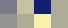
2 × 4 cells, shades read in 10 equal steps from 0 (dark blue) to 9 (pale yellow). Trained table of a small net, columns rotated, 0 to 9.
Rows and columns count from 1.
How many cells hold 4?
1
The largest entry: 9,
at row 2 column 3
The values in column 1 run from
4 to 5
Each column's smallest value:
4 6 0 6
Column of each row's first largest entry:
2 3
